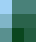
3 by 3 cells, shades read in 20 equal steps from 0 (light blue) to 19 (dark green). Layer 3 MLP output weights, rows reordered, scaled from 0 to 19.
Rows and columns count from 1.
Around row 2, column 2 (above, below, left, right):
11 19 4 15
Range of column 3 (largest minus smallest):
5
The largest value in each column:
9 19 16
